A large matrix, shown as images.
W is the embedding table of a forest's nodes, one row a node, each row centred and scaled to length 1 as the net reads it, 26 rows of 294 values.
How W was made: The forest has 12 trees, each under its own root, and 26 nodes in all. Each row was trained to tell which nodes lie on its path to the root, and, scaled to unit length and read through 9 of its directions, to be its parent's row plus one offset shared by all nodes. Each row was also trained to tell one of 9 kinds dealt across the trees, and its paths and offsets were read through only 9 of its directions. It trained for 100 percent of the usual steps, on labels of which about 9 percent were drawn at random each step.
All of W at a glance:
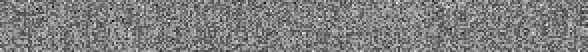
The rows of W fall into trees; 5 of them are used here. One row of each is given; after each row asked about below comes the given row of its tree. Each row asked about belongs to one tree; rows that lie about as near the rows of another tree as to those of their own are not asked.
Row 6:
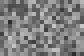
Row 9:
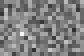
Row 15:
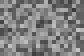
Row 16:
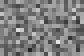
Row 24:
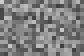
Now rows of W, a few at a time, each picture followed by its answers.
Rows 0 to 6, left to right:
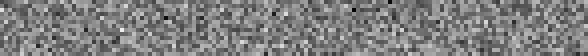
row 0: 6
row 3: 9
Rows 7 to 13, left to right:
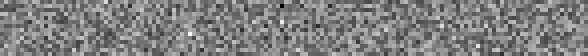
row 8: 24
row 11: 15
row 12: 9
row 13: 15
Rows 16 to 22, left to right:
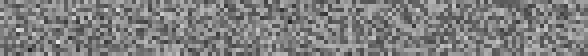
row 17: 16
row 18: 9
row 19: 16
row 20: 15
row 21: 24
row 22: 6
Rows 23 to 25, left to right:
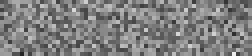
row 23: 9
